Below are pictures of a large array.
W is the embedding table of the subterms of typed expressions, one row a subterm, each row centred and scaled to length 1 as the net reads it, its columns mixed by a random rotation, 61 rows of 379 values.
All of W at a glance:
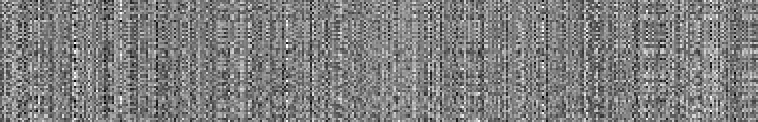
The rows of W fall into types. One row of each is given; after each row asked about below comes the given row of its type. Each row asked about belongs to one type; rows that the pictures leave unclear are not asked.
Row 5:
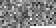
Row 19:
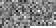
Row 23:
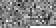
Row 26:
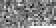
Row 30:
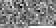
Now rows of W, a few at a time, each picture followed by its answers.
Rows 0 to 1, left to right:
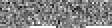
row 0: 26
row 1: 19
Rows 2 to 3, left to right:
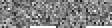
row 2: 23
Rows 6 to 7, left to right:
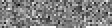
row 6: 23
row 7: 26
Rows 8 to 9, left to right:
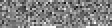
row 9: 26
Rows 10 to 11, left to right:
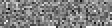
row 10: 5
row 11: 19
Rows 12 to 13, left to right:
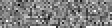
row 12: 23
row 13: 19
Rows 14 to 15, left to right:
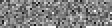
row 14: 5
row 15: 19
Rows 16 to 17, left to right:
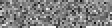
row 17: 19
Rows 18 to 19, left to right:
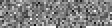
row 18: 5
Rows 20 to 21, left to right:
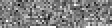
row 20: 23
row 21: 26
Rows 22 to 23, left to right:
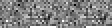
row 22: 23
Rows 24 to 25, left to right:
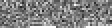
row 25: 26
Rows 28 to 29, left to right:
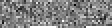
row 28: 19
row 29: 23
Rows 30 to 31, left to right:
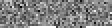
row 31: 19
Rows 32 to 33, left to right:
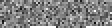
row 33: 19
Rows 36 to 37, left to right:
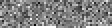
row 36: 5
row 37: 26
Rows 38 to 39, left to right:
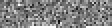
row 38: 26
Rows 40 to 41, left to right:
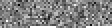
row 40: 23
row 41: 5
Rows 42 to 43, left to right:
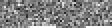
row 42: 26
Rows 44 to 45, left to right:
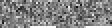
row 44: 19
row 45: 30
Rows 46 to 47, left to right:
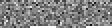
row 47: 5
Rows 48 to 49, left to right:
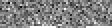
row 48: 26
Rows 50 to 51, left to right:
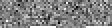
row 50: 23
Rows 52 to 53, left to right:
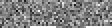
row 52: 19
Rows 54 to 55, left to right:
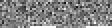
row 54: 26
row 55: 26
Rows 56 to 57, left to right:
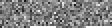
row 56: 19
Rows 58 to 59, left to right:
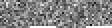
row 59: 5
